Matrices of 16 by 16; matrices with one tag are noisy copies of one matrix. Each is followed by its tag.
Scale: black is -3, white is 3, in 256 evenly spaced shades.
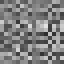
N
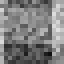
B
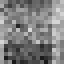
B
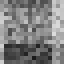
B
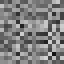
N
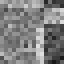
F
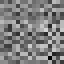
N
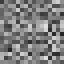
N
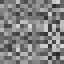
N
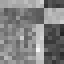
F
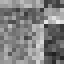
F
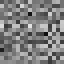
N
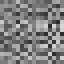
N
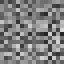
N
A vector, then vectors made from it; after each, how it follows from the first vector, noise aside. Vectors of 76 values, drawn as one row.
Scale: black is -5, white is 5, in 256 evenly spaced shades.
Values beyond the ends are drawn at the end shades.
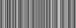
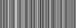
wrapped around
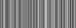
wrapped around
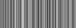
wrapped around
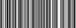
scaled up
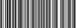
scaled up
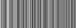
wrapped around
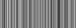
negated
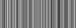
negated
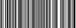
scaled up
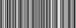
scaled up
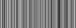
negated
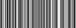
scaled up
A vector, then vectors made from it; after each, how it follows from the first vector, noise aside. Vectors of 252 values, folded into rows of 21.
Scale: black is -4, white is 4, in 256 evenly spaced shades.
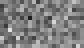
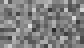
reversed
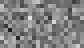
sign-scrambled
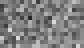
copied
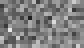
copied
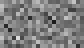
sign-scrambled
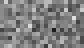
reversed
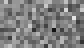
reversed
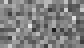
reversed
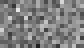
wrapped around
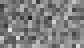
copied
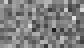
reversed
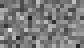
sign-scrambled
